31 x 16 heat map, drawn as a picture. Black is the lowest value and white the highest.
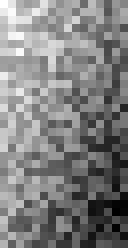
The bottom right is the ninth with the lowest average. No regular stripes run through it. The values follow a bell shape. No single row or column stands out from its neighbours. The top left is the ninth with the highest average. The field climbs toward the top left.
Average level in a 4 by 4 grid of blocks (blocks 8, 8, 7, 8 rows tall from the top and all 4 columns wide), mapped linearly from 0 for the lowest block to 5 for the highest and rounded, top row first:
5 4 3 2
4 3 3 2
4 3 2 1
3 2 1 0
